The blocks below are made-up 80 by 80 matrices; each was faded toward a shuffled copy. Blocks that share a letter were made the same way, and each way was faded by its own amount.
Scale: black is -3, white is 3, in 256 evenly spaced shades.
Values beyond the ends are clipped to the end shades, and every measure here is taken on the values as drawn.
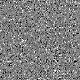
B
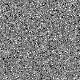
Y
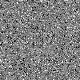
Y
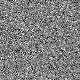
Y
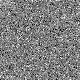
Y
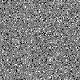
B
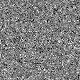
Y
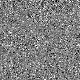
Y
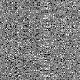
B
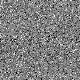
Y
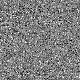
Y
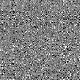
B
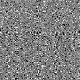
B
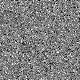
Y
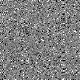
B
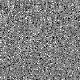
B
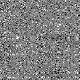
B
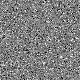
Y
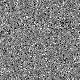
Y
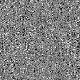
B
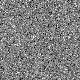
Y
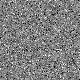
Y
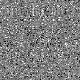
B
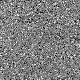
Y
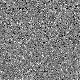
Y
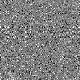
B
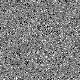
Y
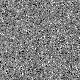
Y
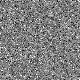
Y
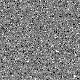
Y
